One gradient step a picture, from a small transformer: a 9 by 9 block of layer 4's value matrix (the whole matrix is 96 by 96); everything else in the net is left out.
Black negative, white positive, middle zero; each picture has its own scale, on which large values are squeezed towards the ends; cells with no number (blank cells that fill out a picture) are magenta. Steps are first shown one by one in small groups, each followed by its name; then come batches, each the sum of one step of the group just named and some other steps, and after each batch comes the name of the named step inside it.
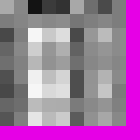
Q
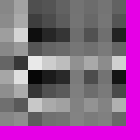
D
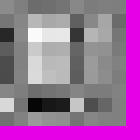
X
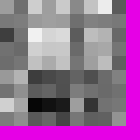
X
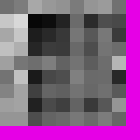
D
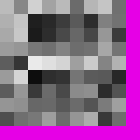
D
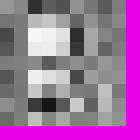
Q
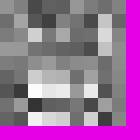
Q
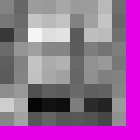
X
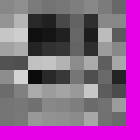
D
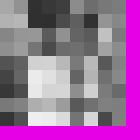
Q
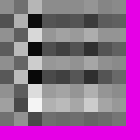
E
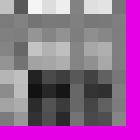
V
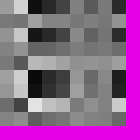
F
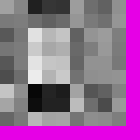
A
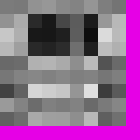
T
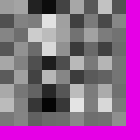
E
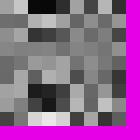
F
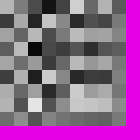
E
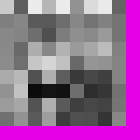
V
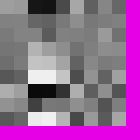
A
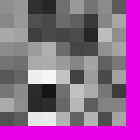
T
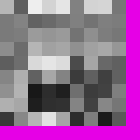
V
